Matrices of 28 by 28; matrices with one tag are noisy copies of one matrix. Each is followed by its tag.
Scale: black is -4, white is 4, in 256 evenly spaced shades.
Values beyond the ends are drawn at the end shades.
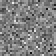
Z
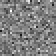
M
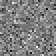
Z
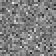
Z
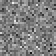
Z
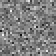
M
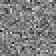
M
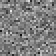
M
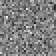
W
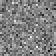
Z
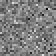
Z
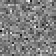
M
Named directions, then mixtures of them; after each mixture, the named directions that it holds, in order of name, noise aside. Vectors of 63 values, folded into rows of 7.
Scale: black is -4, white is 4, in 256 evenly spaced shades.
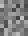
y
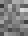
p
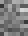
p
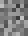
y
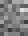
p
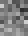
p, y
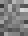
p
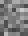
p, y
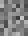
y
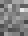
p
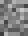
p, y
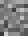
p, y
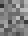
p, y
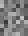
y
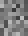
y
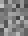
y
